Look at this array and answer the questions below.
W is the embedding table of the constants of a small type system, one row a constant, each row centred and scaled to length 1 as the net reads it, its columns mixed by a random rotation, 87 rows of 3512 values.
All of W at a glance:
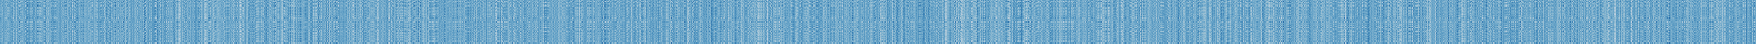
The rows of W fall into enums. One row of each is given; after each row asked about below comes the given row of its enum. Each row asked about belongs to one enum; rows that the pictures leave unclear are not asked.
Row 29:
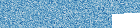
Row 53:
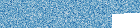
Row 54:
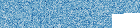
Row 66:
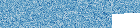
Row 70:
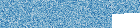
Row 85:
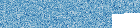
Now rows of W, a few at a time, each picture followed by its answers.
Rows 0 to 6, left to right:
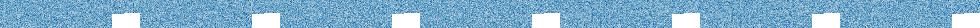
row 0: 85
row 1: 66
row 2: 53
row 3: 53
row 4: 54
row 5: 54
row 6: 70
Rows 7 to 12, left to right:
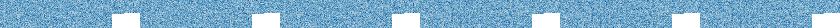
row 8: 29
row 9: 85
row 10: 54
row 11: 54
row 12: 54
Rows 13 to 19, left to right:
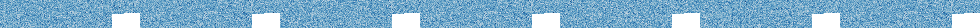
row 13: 85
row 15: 70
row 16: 66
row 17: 53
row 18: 54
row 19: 66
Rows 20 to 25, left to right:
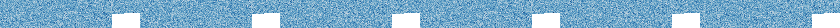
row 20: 66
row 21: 70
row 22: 53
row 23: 66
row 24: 53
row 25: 85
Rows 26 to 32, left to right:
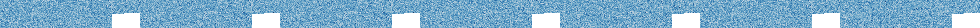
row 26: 70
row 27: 66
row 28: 66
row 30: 85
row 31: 70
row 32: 54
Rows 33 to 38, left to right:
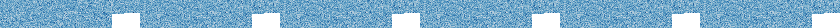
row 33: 66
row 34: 85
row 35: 85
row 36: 85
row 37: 85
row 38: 85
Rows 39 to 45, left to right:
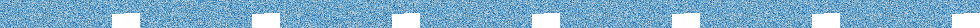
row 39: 53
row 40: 70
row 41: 85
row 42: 53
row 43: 53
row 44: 53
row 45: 53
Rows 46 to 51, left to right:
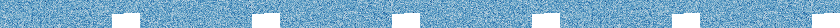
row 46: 54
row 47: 70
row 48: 66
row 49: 53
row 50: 54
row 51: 66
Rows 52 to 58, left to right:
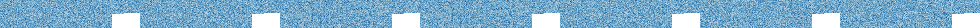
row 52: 53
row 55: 54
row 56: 53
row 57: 70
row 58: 66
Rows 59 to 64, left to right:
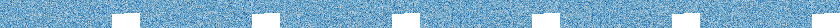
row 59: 53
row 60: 66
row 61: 85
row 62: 54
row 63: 54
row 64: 70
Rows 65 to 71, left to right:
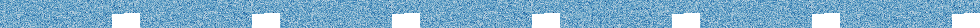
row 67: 70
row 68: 66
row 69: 54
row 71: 85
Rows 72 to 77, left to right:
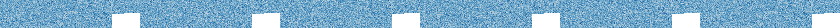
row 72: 66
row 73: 53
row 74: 70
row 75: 85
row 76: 29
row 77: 66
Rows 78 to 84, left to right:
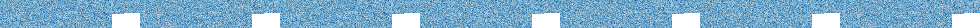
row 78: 66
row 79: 85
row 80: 66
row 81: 53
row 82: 29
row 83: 53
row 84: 85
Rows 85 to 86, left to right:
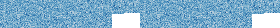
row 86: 85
